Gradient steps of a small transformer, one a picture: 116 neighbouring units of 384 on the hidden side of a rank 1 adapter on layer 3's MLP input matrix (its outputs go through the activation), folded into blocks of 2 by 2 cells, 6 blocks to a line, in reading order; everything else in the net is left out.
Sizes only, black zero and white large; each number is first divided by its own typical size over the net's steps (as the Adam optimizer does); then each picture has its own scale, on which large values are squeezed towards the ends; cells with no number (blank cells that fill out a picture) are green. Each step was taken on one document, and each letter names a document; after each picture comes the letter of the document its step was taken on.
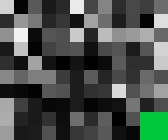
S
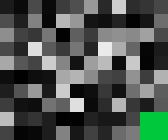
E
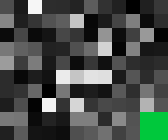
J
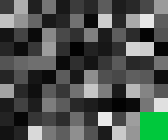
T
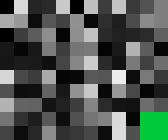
T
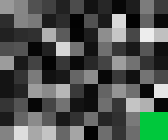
S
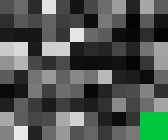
S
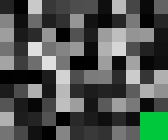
E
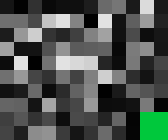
T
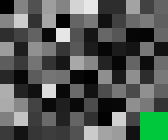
T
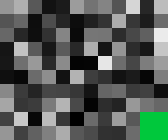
S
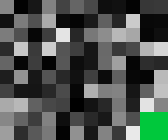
S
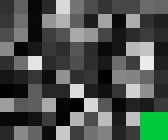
T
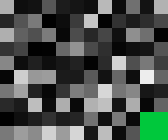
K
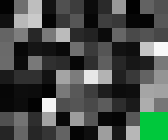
J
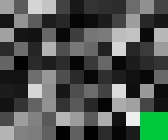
S
